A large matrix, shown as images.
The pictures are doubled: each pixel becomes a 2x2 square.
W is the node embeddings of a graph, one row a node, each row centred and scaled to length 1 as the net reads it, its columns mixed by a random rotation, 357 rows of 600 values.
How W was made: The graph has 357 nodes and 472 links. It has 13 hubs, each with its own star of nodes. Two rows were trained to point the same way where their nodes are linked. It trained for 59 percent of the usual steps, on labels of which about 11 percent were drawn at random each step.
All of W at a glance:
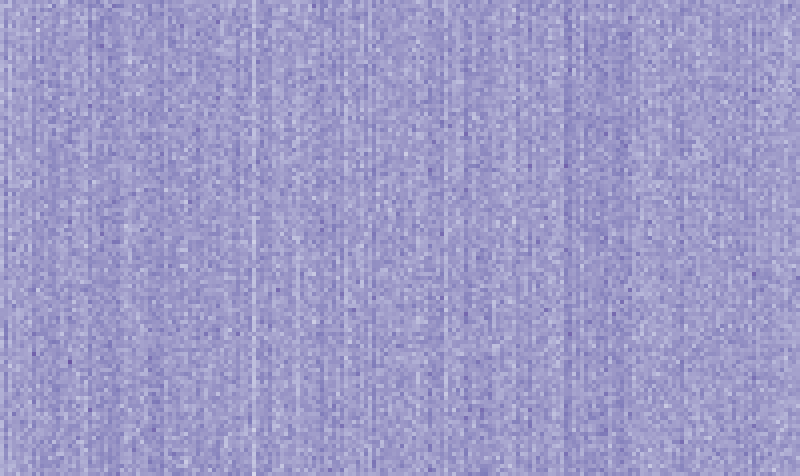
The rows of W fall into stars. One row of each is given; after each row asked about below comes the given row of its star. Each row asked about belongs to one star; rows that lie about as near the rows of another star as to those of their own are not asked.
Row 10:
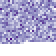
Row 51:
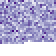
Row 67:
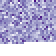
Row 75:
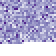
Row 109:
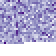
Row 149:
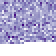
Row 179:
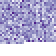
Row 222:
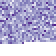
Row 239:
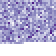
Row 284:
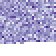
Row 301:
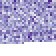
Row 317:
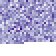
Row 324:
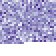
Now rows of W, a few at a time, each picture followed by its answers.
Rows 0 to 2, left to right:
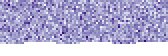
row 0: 317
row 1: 75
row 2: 179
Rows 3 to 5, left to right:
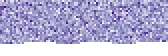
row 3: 301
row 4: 317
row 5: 301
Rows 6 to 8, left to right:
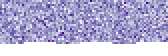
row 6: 10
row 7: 149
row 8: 10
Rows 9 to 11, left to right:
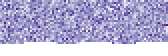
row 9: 75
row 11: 222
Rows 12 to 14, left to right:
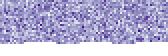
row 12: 67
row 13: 179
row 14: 317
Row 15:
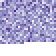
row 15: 75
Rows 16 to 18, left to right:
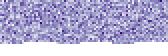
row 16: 317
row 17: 67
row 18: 324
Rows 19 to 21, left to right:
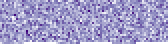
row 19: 149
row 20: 51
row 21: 67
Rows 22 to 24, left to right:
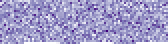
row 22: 324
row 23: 324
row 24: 317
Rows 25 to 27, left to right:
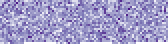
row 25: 239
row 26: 324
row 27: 75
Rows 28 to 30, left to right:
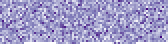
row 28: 10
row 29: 324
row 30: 301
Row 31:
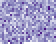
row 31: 239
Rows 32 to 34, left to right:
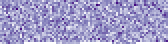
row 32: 75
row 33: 51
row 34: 324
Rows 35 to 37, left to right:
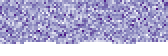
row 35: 284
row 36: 149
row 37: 109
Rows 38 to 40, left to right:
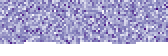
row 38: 10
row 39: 239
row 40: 67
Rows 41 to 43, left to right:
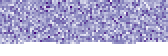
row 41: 301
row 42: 51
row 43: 149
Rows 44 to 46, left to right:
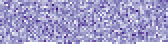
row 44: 109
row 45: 284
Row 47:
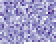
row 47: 239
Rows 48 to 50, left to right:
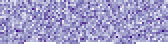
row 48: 67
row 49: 317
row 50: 10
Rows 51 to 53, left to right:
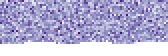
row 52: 149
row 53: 109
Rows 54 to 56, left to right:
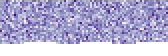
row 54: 149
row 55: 239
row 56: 222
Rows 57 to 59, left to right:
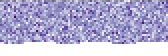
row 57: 324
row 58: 75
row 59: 179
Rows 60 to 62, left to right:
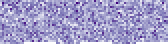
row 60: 239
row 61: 284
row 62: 324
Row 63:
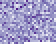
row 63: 317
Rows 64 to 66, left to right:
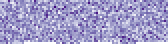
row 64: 51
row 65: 179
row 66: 75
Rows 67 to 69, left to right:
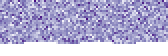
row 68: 317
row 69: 301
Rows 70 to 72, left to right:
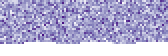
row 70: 222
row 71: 239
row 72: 67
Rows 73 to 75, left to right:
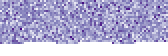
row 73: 317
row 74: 149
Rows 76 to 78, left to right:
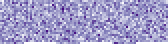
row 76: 317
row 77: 75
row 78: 10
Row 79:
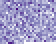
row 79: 109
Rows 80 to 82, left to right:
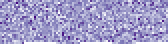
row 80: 51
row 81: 67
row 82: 149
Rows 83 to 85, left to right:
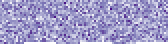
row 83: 324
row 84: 222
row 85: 10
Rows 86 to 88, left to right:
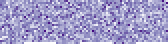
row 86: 222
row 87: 109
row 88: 10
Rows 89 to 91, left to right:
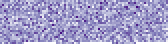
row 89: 239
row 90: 179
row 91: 179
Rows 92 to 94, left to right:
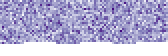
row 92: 10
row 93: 67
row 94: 10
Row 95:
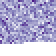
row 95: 51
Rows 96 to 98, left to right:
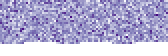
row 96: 301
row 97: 67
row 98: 149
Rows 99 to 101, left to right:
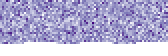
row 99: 301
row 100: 179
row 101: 284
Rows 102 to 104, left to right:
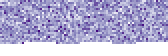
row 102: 284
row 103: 149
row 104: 67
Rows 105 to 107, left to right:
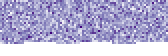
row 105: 239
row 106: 149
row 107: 179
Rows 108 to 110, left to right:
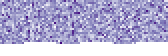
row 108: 317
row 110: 10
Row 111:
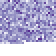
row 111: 239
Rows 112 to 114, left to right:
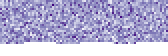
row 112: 317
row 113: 10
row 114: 284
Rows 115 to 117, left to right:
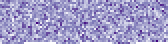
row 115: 67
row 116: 317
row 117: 179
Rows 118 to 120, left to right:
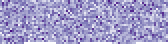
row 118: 51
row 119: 317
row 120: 324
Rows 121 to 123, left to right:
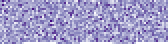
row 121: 67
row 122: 10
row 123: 75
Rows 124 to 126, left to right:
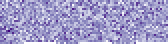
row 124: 179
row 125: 324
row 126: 222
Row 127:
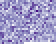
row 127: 317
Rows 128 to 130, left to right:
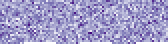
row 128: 179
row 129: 51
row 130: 179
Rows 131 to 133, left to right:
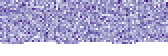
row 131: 67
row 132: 75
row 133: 149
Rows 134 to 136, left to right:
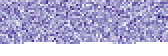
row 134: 179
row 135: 109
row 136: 149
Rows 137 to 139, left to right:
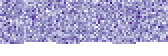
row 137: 239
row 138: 67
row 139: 317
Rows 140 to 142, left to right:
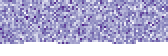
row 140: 109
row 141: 301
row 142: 179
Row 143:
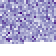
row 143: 51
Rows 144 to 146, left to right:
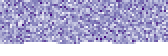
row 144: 239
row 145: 301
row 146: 75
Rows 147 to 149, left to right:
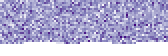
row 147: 239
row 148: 239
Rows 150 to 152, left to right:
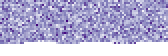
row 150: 51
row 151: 301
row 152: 301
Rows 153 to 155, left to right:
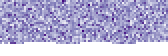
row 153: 324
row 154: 149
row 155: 179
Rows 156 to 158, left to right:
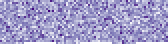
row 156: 75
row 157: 149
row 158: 239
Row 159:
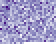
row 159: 75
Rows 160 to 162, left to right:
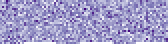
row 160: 75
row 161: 324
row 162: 67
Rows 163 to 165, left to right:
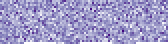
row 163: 10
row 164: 109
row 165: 75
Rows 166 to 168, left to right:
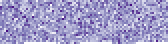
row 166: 284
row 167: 149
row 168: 67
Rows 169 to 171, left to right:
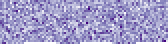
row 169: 10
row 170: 51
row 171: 301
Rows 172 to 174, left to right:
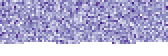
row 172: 179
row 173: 149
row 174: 222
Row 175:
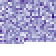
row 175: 317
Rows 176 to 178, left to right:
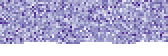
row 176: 51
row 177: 10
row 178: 149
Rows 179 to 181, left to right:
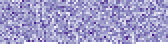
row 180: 301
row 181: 301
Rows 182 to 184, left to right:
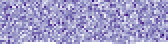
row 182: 222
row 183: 51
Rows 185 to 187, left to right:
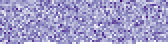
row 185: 301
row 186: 284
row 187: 51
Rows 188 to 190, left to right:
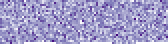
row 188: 51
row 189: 149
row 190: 149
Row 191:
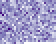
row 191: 284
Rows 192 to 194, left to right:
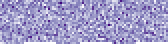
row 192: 239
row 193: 222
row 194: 75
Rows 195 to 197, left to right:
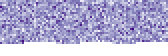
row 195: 222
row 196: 51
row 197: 324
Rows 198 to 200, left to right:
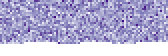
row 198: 51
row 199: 301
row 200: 75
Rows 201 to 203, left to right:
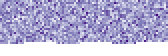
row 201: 239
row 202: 317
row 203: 222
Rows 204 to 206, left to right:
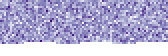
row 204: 179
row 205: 239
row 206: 239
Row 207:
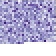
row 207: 324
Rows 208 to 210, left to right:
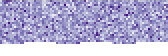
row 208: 109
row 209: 222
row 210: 10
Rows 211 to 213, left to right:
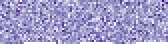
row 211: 179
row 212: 324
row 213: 149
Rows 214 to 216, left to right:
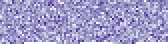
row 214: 10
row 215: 301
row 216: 67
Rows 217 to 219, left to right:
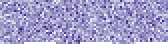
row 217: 239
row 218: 284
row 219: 179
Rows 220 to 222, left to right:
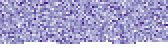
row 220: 179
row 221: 67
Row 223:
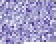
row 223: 239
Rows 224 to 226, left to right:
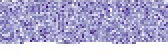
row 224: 51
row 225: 10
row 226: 10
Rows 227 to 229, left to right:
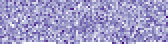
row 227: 149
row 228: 179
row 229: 75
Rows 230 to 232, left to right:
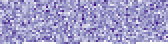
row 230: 51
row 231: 301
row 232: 149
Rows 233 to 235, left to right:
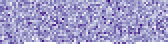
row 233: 222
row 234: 51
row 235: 239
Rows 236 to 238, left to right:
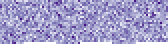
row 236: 284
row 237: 179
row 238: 179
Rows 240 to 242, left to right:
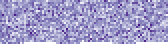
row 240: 149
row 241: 284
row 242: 149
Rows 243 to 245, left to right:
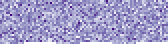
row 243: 179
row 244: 109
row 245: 67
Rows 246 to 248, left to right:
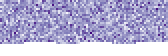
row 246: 317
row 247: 301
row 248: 109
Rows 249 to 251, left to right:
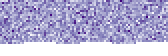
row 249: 51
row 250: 317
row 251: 51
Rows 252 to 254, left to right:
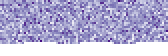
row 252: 179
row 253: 301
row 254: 301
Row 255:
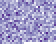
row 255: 179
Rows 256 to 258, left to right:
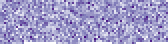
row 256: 75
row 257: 317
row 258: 67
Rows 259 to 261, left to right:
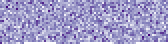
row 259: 75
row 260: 10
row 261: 239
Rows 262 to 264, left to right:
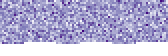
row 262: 10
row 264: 10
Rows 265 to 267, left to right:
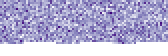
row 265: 109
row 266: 284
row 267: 239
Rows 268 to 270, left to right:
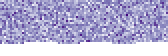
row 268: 222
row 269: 301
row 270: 149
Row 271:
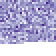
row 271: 149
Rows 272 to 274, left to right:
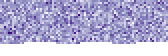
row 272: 301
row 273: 67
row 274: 179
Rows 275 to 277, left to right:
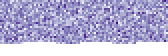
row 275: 149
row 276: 239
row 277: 284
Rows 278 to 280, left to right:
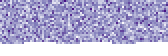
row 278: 10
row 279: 109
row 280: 75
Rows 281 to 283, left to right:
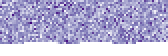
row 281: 222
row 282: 239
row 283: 75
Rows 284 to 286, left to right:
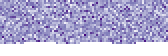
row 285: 149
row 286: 179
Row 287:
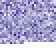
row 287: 10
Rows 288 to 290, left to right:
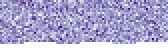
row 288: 10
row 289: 284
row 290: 109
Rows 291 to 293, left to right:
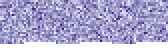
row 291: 222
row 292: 75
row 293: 317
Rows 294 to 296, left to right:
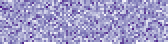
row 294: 222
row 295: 239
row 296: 222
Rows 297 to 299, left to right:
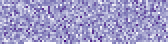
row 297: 301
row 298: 75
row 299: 317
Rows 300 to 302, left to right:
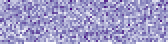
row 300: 75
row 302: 109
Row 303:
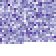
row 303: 149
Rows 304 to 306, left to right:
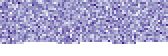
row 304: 10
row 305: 75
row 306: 222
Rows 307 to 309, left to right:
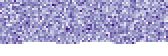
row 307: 317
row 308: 149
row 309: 67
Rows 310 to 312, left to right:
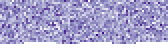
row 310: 222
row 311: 67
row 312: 222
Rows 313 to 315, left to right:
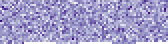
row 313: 222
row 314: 67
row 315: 75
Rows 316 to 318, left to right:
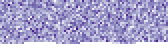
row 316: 10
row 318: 75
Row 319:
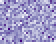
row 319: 109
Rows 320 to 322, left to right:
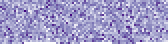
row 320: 222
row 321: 284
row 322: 179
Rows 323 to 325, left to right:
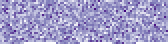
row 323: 149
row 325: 301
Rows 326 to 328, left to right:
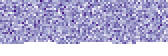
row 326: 301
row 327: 67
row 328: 284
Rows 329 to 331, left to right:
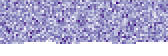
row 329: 75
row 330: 51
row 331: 109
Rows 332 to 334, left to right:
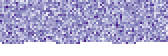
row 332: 301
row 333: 222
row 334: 317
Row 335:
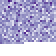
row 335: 179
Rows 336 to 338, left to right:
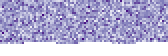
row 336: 51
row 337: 317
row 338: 317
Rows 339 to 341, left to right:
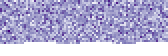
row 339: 67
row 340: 51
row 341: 324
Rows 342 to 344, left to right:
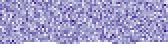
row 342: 301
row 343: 67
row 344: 10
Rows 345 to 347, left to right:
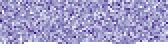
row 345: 301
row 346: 10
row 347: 317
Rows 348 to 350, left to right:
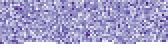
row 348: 317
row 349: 75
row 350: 10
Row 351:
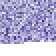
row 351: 67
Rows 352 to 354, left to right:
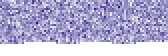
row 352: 222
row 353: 149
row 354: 149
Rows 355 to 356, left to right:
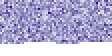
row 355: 324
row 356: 239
